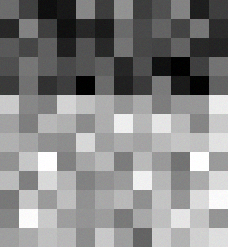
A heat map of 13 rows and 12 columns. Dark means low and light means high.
Stripes: none. Seam: horizontal, 40% of the way down, the bottom part higher. Average level on the scale: 50%.
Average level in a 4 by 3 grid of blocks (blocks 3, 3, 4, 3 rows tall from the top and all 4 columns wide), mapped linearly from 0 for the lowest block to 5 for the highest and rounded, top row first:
0 1 0 | 2 1 1 | 4 4 4 | 4 3 5
